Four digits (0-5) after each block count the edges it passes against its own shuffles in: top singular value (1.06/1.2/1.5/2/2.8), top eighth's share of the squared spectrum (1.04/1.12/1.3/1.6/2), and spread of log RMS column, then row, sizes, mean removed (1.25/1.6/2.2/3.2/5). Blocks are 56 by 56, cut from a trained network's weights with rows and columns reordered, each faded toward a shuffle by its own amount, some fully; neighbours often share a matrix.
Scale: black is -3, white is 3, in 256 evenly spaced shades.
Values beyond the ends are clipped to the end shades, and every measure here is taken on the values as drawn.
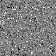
2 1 0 1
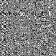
3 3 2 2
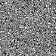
2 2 1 1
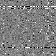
4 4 1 2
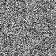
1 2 0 0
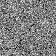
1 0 0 0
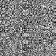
3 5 2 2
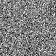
2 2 0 0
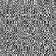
4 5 3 2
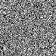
2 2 0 1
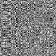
4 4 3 1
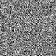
3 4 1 1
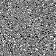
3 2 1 1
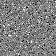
0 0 0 0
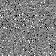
2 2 0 1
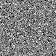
0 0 0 0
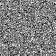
1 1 0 0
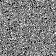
1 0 0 0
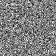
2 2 0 0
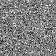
0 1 0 0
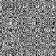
4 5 3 3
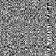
4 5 3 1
